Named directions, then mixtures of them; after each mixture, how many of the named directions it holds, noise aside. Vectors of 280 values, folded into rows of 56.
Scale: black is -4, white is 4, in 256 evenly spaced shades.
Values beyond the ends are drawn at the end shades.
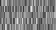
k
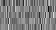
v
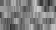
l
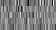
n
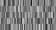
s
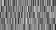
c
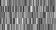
one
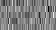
one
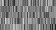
three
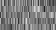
three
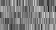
two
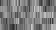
one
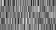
two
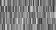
two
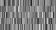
one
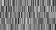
one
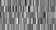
two
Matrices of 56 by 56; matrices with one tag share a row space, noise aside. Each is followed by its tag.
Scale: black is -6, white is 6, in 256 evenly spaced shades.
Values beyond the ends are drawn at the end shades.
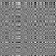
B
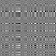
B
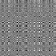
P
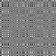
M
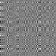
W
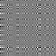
W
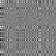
W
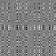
P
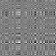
B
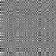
W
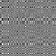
M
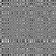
M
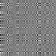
W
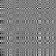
W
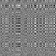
B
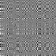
W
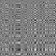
B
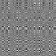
P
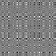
P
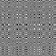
P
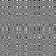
P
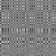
M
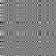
W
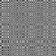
M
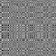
M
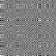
W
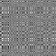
M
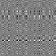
P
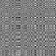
B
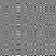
B
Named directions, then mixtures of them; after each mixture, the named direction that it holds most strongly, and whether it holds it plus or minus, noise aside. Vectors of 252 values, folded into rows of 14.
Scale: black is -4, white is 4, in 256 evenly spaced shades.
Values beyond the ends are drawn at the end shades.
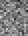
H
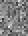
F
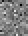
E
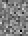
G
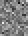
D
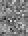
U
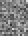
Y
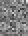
Y, plus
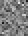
D, minus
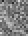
F, plus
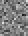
D, plus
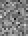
H, plus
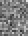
Y, plus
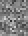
U, minus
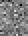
E, plus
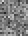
Y, minus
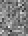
F, plus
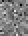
E, plus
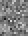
U, plus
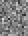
F, minus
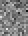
H, plus
